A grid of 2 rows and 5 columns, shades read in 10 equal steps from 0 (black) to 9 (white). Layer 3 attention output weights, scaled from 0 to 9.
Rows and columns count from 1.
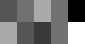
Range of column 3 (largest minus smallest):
4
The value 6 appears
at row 1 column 3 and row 2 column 1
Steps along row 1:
up up down down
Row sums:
17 24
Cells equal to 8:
0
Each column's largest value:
6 4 6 4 9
